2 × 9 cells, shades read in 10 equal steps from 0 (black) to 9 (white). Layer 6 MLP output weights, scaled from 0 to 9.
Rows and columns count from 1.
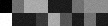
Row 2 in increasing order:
1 1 1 1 2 3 4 6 9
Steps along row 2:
down same up up down down up down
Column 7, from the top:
4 1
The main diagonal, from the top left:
0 1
